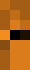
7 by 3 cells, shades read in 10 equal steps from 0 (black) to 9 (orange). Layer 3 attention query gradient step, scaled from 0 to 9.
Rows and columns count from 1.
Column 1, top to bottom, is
7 6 6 9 5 6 6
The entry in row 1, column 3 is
6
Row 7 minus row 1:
-1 2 2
